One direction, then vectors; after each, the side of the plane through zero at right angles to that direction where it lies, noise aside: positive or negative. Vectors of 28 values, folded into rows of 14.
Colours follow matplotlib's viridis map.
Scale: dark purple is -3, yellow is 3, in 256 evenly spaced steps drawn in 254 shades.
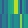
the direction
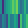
positive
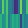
negative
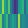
negative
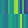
positive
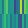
negative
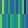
negative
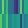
negative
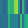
positive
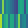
negative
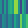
positive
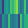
positive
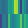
positive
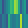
positive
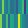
negative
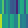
negative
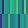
positive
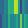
positive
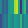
positive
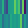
positive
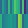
positive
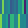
negative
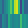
positive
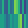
positive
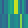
positive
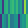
positive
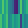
negative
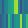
positive
